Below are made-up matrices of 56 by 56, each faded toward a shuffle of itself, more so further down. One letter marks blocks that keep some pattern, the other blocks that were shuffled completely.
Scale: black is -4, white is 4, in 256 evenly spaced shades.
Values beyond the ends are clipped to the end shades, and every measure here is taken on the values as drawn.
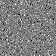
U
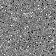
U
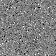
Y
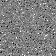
Y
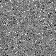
Y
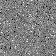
Y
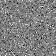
U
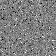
U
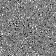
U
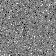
Y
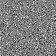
Y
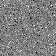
U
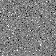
U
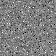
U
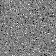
U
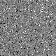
U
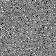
Y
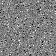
Y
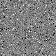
U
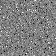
Y
